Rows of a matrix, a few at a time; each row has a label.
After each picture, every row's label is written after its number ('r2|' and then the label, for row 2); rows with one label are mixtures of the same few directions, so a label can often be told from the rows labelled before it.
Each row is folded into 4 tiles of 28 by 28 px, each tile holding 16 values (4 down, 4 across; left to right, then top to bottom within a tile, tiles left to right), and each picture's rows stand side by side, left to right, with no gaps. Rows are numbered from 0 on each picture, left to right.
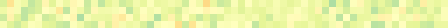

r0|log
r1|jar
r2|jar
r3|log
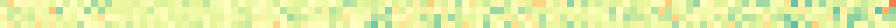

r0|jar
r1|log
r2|jar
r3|jar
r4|log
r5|jar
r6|log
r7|jar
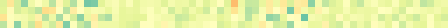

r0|log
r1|jar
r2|log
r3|log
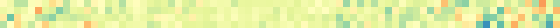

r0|log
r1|log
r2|jar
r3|jar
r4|jar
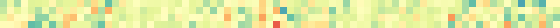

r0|jar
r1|jar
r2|jar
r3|log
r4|log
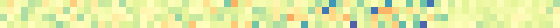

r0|log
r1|jar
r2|jar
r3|log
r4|jar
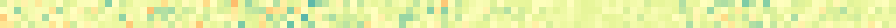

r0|jar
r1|log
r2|log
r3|jar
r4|log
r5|log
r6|log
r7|log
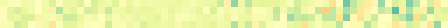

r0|jar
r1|jar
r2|jar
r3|log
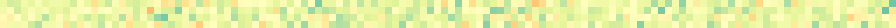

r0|jar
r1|log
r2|jar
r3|jar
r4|log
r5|jar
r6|log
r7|jar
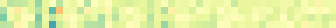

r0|jar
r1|jar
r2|jar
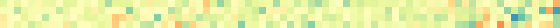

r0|jar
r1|jar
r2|log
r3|jar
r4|jar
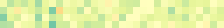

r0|jar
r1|log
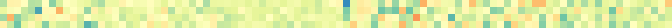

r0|log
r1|jar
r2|jar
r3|log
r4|log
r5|jar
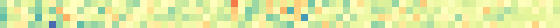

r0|jar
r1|log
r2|log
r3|log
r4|log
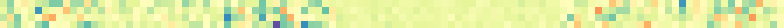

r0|log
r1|log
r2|jar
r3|jar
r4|log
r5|log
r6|log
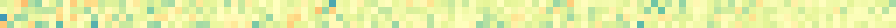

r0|log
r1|log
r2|jar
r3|log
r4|jar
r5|jar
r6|log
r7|jar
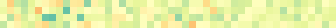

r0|log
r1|jar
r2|log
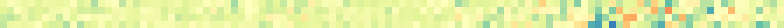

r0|jar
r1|jar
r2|log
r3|jar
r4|jar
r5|jar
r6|log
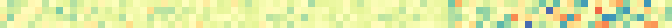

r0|log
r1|log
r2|log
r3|log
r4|jar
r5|log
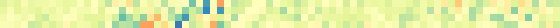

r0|jar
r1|jar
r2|log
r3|jar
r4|log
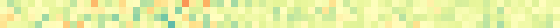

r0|jar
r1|log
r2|jar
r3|jar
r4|jar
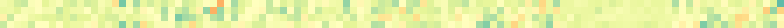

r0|log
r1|jar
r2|log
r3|log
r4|jar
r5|log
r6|jar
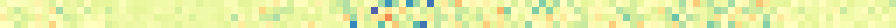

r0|jar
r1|log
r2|log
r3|log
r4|jar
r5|jar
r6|log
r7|jar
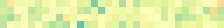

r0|jar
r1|jar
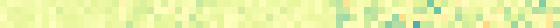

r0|jar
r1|log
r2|jar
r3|jar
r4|jar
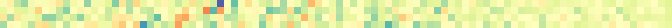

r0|log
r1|jar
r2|log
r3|jar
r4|log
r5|jar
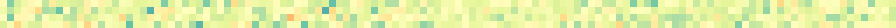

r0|log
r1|log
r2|jar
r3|log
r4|log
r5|log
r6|jar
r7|log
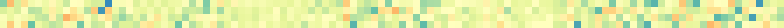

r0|jar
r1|jar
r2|jar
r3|log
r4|jar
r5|log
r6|log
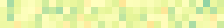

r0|log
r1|jar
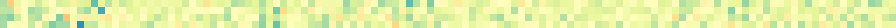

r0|jar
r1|jar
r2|jar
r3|log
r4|log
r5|log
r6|log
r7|log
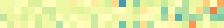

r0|log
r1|jar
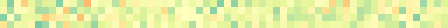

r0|log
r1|jar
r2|jar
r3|log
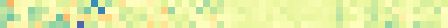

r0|jar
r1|jar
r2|jar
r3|jar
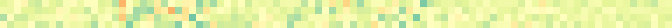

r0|log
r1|log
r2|jar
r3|log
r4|jar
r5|log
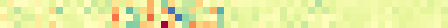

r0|jar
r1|jar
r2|jar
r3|jar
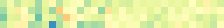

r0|jar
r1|jar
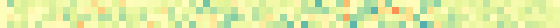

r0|jar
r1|jar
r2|jar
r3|log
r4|jar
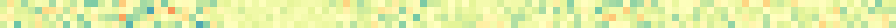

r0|log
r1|log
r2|jar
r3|log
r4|jar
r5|log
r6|log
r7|jar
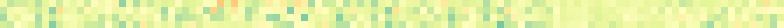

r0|jar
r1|jar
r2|log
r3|jar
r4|jar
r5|jar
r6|jar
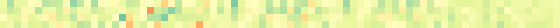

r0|log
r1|log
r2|log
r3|log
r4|jar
